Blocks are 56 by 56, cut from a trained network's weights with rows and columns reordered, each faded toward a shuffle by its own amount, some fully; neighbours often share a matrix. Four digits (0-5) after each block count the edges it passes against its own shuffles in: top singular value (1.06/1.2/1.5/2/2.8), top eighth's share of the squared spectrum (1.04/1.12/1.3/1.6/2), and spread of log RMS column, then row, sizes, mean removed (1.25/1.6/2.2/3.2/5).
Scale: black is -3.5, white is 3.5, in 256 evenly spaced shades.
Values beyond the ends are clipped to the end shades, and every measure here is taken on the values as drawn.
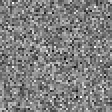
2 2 0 1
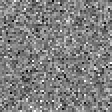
1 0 0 0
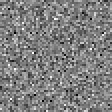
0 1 0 0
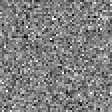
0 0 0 0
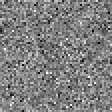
0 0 0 0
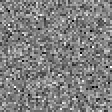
0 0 0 0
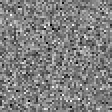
0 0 0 0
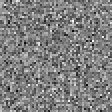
0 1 0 0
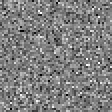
0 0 0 0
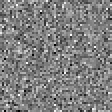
2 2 1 0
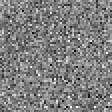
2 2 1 1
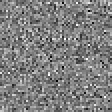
2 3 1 1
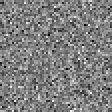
1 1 0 0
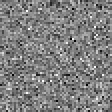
1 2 0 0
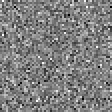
0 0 0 0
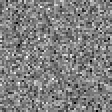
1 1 0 0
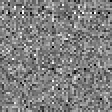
2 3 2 1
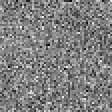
2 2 1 0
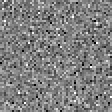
0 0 0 0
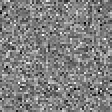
1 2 0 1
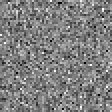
1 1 0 0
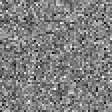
2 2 1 1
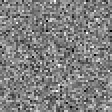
1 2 0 0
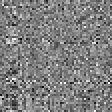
3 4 2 2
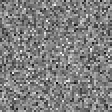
1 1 0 0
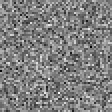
3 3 0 1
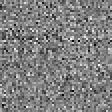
3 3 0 2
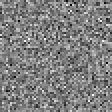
1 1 0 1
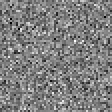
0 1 0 0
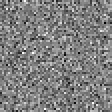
3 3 0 2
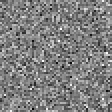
1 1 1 0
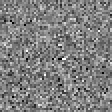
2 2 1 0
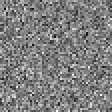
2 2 0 0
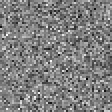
1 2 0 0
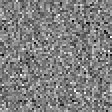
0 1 0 0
